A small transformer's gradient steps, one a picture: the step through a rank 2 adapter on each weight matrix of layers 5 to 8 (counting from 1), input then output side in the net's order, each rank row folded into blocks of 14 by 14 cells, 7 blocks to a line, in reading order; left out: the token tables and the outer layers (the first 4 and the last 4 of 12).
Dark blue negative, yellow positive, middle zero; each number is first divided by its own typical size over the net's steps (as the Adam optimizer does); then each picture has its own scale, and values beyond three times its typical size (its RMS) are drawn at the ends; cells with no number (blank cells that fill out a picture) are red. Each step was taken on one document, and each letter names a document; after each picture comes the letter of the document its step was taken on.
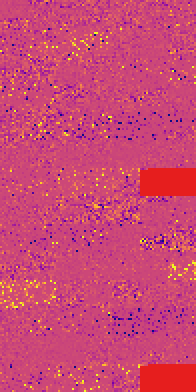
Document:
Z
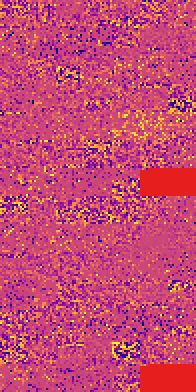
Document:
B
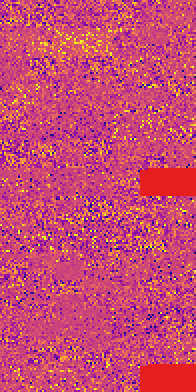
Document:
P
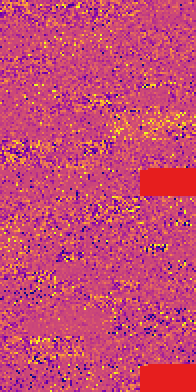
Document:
P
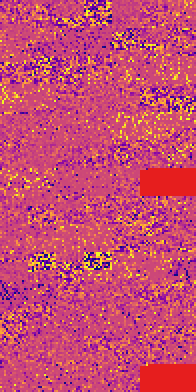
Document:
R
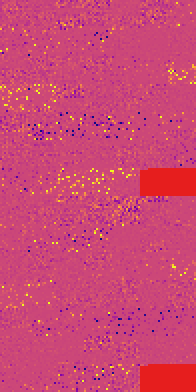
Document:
Z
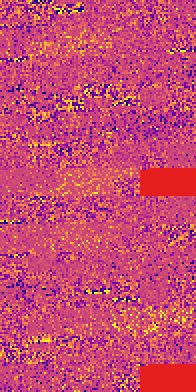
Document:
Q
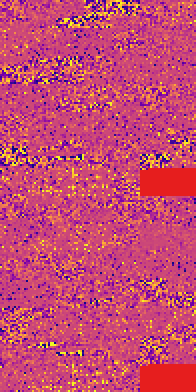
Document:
R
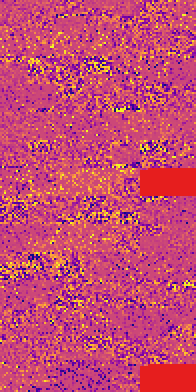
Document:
B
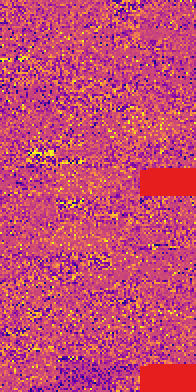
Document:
B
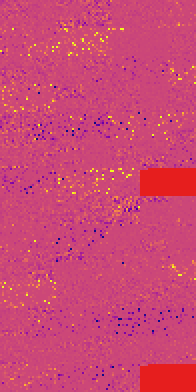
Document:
Z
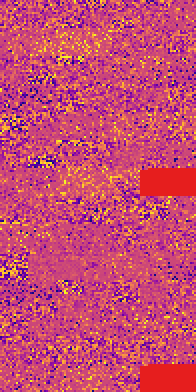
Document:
Q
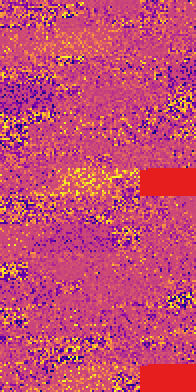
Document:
Q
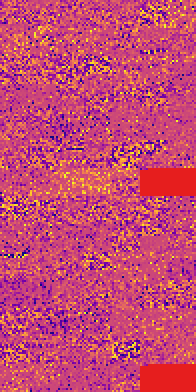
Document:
B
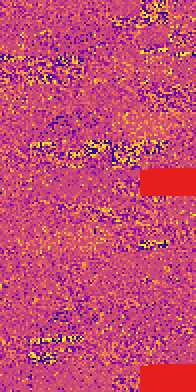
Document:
B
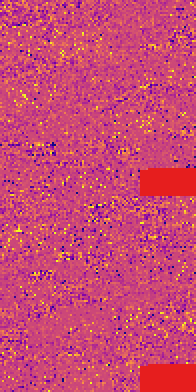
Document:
P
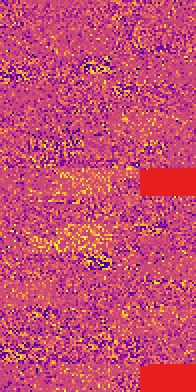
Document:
B
